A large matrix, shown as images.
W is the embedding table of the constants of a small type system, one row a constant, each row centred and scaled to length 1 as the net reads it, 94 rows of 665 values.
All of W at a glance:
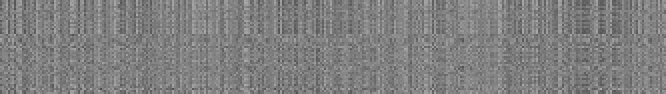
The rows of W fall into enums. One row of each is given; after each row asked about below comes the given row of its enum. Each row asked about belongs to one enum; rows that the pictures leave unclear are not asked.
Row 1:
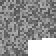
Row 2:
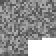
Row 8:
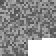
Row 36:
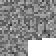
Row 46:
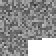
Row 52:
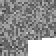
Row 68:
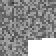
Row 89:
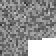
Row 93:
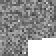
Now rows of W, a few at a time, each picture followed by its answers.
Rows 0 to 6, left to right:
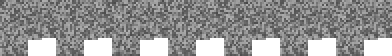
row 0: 8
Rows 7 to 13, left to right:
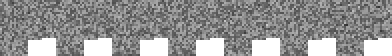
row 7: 68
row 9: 2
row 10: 1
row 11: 46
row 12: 1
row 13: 36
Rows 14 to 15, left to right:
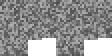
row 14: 1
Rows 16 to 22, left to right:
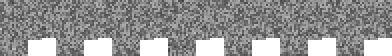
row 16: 68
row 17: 1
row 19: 52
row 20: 8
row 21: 2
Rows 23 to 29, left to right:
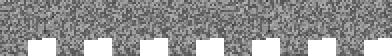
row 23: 36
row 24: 1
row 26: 8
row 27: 36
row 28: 2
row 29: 1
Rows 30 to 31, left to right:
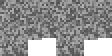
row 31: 8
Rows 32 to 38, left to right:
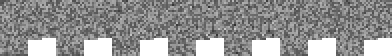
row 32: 2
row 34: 52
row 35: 36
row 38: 68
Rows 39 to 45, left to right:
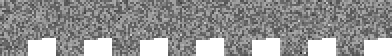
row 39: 52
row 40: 68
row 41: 52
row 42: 68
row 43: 8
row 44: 93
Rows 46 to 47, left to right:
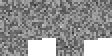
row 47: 52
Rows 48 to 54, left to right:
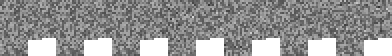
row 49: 1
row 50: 1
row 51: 89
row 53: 8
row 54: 36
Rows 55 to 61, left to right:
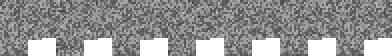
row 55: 1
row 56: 52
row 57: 8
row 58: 89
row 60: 2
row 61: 1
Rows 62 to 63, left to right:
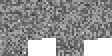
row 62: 93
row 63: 52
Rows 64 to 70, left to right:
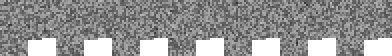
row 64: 36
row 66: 68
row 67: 52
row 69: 89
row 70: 1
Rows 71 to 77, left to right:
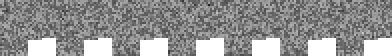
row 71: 52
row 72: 46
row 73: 8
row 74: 89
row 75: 2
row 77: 52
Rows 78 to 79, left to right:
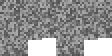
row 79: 8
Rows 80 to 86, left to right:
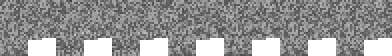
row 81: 52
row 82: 52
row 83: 8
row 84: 2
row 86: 1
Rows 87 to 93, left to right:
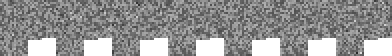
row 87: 68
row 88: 89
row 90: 8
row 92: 8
